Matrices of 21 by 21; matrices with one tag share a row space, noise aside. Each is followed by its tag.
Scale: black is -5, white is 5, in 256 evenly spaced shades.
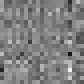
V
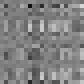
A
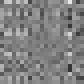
V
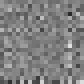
V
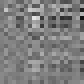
A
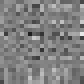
A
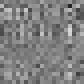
V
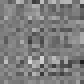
A
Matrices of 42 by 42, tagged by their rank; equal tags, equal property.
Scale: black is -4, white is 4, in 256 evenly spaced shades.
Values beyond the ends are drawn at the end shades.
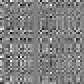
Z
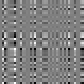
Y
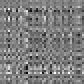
Z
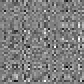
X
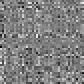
X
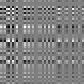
Y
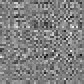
X
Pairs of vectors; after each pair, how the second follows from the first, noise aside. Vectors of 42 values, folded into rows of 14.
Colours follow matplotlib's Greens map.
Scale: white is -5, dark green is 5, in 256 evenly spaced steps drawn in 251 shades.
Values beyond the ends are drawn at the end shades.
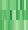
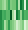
scaled up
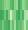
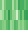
reversed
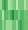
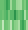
reversed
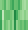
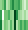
scaled up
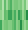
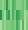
reversed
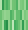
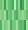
reversed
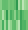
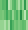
reversed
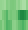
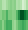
scaled up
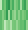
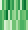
scaled up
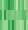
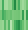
reversed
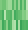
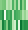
scaled up
